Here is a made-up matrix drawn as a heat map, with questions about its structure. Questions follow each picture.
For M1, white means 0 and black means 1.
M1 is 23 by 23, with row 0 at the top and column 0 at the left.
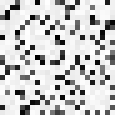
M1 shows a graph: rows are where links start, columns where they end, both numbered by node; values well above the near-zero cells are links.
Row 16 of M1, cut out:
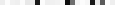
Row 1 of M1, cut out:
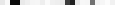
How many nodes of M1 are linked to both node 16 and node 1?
3
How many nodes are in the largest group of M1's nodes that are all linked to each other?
4
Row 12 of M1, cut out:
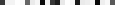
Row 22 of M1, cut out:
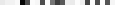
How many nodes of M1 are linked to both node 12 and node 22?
5
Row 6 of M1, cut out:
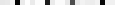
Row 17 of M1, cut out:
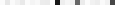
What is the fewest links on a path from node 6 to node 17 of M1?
4
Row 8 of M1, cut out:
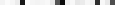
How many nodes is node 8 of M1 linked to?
5
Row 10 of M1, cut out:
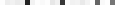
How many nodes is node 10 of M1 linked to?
4
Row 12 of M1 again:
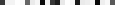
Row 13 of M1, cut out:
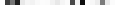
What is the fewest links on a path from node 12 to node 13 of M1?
3
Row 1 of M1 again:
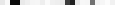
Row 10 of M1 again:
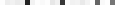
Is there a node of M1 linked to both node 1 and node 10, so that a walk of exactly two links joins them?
no
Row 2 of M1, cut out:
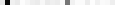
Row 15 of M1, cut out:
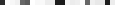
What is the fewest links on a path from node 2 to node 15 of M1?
4
